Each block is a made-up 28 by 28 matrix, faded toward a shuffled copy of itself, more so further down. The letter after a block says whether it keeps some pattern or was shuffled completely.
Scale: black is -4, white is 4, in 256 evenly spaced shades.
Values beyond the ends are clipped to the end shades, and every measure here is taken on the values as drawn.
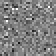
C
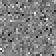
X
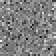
X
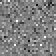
X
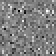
C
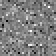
X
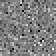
X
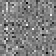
C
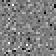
C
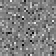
X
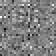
C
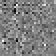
C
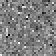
X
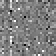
C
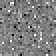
X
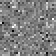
C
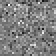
X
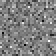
X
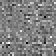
C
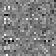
C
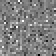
X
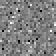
X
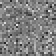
C
